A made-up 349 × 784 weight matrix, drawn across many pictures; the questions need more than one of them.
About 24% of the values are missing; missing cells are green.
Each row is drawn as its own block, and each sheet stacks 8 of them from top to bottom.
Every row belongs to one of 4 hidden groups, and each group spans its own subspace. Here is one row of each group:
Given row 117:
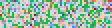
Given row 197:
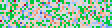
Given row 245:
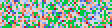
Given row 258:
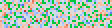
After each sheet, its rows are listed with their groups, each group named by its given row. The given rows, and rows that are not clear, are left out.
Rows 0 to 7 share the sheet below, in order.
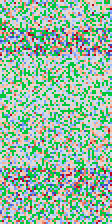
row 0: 197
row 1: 258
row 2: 117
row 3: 117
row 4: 258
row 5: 117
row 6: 197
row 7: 197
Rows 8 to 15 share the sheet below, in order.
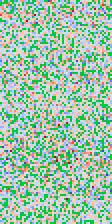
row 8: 117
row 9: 258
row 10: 258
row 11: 197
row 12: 117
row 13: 258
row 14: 245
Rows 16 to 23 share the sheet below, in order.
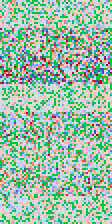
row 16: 197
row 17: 258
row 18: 197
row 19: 245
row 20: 197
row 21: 197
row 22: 258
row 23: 258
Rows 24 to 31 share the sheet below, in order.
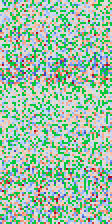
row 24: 245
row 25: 117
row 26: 258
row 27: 258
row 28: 258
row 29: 117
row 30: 117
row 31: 197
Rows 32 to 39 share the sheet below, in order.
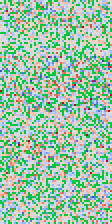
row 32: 245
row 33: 245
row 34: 117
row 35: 258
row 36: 258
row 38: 245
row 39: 117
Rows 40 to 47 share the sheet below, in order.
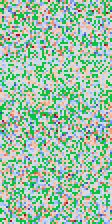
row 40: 258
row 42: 197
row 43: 245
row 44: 197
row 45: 197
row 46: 197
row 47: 258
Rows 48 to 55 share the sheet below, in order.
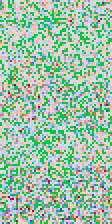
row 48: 258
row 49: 197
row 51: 117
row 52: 117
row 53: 245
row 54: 197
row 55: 197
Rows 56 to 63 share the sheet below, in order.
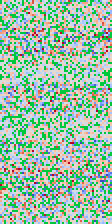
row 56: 258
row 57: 117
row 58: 117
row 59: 117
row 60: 197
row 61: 258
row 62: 245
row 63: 117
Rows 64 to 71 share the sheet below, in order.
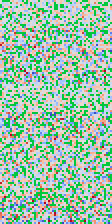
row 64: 197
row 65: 197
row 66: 197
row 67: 258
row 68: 117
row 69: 197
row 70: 117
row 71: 258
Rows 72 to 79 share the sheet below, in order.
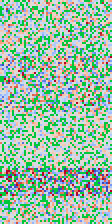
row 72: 258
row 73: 117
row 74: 258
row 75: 197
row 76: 245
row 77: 245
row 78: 245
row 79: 258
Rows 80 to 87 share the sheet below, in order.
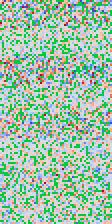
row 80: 245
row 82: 245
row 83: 197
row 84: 197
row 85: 258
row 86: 258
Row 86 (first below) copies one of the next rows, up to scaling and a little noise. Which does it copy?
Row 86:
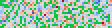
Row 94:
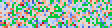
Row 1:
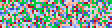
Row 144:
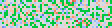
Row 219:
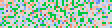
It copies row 219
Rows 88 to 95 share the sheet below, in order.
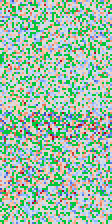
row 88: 245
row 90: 117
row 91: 258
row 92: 197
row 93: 245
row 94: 258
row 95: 117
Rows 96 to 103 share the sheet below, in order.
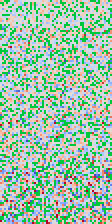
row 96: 258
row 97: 197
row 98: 258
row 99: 197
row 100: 258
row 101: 245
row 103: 258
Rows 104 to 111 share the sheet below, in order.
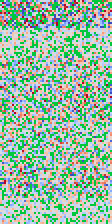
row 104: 258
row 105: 117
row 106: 258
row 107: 245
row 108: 117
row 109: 197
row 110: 197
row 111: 197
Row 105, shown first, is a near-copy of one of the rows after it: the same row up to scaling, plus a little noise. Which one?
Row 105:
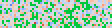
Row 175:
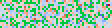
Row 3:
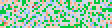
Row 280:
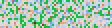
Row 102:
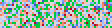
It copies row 280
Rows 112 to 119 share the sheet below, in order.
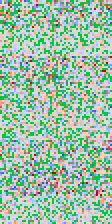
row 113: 117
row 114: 258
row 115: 245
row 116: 258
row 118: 197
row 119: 117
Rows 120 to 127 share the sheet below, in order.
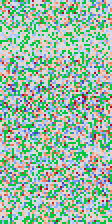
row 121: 258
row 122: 245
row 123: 197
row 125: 245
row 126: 117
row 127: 117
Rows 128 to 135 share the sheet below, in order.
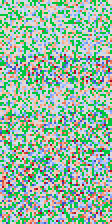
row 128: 117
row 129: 197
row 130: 258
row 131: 245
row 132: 258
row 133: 258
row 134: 258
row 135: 197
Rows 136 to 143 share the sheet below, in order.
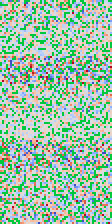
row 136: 197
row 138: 197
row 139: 258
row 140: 245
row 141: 245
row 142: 245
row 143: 258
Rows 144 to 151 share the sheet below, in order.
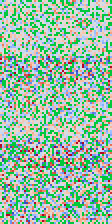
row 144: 258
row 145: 258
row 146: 197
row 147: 117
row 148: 117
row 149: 245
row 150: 258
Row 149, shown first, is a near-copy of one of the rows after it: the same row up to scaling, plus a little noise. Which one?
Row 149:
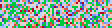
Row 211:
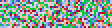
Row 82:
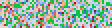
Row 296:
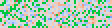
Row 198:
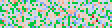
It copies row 211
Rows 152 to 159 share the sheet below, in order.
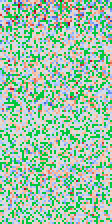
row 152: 197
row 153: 117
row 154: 245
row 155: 245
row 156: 258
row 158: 258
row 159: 245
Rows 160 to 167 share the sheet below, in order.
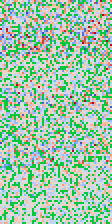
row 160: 258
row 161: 258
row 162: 117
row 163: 245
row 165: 258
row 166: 197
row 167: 117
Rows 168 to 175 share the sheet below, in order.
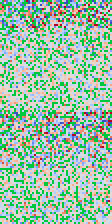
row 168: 117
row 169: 245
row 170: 197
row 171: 197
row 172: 117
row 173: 117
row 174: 197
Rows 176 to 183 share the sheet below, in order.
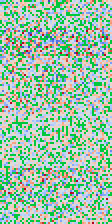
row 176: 117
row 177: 245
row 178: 258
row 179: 197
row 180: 258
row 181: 197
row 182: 258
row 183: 245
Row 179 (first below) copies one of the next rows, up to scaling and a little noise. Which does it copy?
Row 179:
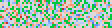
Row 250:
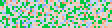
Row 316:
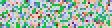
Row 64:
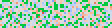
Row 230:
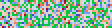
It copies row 230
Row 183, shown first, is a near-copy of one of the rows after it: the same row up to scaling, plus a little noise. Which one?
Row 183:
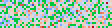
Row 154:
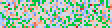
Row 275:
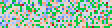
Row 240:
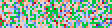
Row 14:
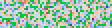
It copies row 275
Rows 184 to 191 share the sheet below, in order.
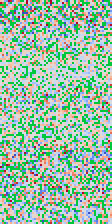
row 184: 197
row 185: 258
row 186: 117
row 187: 258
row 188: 245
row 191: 117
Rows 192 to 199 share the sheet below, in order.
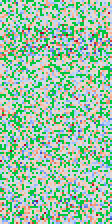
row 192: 197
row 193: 258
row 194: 258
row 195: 258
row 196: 245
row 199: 117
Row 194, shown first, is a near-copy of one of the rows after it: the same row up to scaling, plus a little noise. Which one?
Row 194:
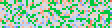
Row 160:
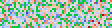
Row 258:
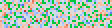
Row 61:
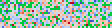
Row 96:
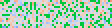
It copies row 96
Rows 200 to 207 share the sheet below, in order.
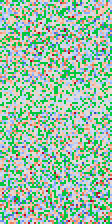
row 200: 258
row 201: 197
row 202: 258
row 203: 197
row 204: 117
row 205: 197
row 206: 197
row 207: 245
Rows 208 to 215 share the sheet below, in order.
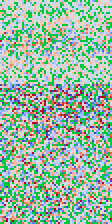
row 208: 258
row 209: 258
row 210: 197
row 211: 245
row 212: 258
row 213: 258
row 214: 258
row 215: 117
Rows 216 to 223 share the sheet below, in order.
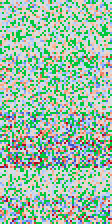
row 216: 117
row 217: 197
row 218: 117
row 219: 258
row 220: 245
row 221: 245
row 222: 197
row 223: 258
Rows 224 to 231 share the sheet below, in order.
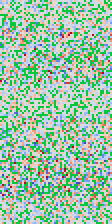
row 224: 117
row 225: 197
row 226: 197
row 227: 117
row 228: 245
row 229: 197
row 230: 197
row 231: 117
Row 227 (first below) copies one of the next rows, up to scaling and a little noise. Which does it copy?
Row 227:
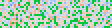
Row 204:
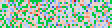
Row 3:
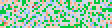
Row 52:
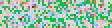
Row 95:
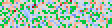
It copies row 204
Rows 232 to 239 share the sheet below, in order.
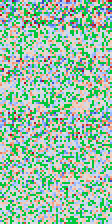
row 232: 117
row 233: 258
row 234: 197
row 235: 197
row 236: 117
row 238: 258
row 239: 197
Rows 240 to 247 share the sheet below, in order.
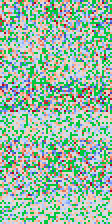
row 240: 245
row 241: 258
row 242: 258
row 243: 117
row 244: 197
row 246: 117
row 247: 197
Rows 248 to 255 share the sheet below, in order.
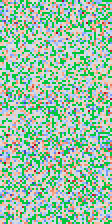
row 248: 258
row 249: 117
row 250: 197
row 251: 258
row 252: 258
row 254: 197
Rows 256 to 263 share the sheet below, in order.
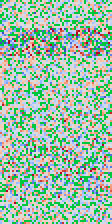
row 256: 245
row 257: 197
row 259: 245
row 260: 258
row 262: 117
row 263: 197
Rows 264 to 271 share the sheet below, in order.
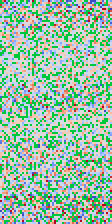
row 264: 117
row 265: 258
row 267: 258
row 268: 197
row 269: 197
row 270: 117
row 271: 117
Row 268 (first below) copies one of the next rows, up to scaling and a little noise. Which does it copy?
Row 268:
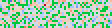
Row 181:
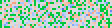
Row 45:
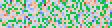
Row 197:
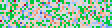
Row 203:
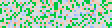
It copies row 45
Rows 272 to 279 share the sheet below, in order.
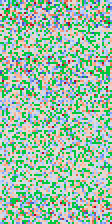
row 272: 197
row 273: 197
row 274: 197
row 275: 245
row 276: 258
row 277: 197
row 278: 197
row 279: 258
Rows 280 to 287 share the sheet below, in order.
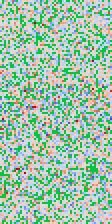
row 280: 117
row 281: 197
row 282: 197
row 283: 245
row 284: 197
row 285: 258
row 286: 245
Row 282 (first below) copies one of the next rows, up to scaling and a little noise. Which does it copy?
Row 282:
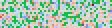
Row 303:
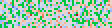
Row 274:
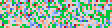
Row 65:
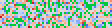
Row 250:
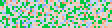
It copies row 65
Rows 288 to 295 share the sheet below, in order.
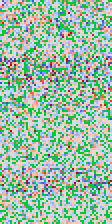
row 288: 258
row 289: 197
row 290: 258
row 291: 245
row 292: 197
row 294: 258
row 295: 258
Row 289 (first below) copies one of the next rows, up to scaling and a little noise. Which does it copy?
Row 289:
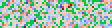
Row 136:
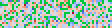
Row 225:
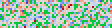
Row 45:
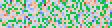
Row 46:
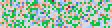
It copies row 225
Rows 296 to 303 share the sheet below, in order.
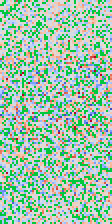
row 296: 245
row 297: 197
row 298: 117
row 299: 258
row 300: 117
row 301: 258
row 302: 258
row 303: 197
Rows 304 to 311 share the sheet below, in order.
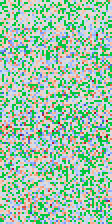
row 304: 245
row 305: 258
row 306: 117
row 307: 258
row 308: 197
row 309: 258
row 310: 197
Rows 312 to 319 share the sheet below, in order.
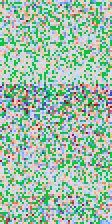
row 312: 117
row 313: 258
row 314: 117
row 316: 197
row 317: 258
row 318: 258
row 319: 197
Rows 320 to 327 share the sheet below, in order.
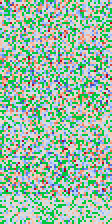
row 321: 258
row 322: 117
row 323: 117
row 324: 197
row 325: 258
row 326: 197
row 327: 197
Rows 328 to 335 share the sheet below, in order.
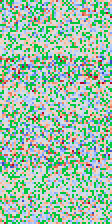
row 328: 258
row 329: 117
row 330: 245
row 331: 117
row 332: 117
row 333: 258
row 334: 117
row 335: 245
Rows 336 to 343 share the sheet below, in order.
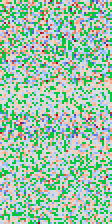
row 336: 245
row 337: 258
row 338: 258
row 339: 197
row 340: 197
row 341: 117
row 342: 258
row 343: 258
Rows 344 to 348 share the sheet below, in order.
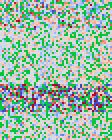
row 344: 245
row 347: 258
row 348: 197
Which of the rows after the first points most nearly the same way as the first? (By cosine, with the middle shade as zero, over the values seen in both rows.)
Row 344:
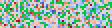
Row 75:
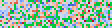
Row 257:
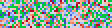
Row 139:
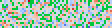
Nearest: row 139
